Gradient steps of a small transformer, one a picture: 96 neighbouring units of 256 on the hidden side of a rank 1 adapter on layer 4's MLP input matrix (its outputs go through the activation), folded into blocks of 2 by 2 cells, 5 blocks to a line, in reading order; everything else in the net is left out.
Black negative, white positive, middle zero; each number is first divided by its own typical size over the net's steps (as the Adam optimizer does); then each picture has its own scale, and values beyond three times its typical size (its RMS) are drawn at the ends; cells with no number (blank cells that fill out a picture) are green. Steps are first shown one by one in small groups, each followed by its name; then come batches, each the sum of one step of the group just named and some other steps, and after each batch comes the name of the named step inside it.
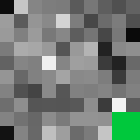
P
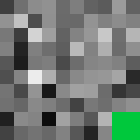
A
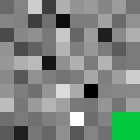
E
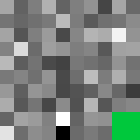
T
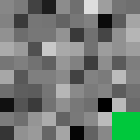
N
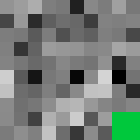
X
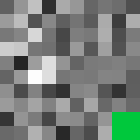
A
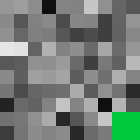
N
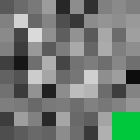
A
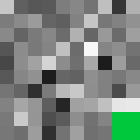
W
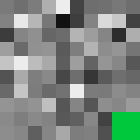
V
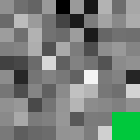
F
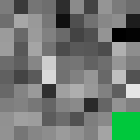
F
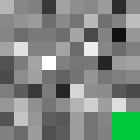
W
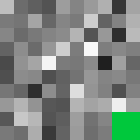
W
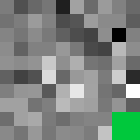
F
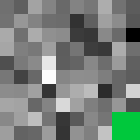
F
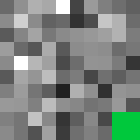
V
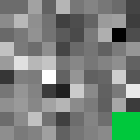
V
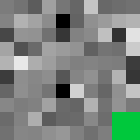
V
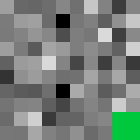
W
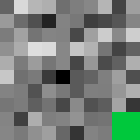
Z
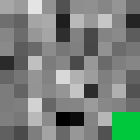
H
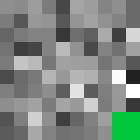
H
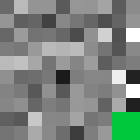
Z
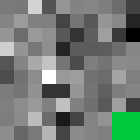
H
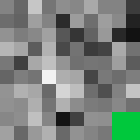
H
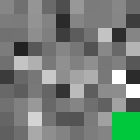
H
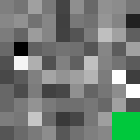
H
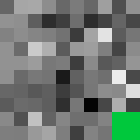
Z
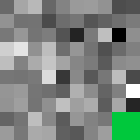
Z
